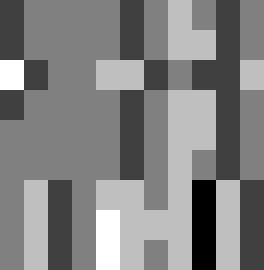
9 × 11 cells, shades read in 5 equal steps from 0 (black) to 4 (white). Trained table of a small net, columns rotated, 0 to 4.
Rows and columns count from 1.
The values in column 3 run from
1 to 2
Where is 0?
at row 7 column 9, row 8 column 9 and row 9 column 9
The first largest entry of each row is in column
8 8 1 8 8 8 2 5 5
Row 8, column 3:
1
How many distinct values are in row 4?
3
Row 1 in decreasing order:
3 2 2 2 2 2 2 2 1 1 1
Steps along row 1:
up same same same down up up down down up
